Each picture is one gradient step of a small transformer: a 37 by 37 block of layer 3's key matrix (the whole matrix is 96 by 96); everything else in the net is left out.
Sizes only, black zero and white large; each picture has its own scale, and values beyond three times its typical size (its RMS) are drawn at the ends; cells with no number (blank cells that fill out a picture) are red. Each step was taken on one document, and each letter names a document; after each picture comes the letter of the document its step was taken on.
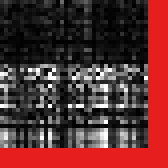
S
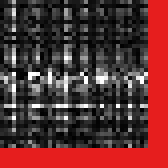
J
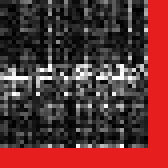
J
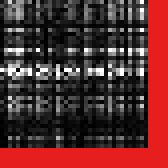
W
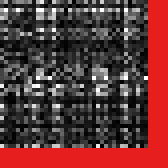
J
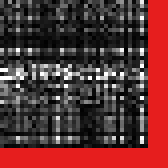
W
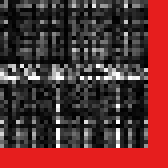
S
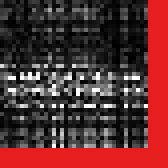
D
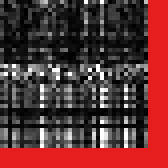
S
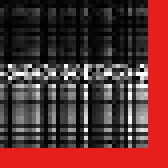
W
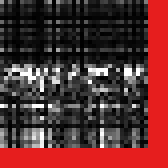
S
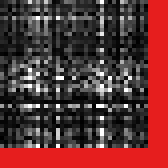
D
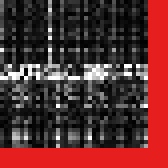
S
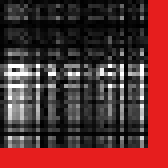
W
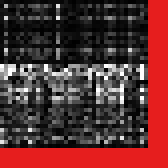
W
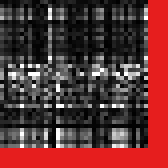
D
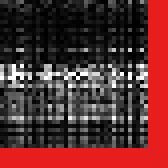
W
